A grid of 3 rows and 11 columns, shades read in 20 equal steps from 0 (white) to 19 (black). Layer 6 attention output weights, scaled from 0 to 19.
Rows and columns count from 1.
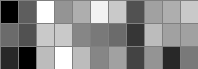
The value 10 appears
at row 2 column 6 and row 3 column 11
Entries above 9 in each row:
3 5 5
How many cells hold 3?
0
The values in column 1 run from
11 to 19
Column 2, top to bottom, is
12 13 19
